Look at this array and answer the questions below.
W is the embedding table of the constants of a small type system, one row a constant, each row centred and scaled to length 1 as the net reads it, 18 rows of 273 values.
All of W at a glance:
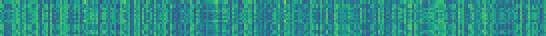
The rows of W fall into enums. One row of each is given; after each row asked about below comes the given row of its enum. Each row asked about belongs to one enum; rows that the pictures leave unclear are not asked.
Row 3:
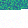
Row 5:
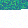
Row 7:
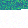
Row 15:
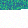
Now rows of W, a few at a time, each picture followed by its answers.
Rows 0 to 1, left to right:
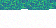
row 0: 5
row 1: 5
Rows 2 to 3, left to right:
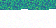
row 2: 3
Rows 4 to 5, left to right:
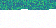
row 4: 15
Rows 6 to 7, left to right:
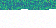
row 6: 15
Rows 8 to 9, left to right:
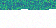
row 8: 15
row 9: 7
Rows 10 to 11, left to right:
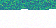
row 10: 5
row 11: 7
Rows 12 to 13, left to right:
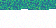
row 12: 3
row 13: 3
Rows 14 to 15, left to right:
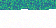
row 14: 3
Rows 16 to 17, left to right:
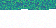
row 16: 7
